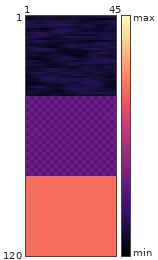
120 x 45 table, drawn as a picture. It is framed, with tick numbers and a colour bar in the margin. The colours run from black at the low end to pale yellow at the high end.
The table splits into 3 rows of 1 panel. Panel 1,1: very low, streaked across, faint in contrast. Panel 2,1: low, checkered, faint in contrast. Panel 3,1: high, flat.
